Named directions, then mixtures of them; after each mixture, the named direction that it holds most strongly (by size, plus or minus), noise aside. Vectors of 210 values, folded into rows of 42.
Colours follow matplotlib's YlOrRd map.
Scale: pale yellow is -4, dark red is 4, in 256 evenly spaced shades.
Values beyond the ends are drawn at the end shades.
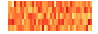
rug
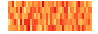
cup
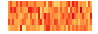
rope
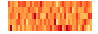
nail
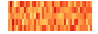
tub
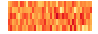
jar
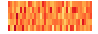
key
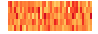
rope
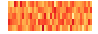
rug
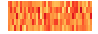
rope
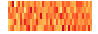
cup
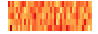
nail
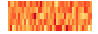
nail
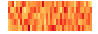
cup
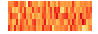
jar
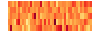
nail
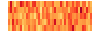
tub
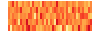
nail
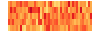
rope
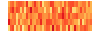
key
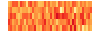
jar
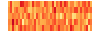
tub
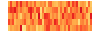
rope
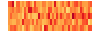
rug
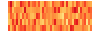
tub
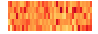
jar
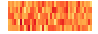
cup
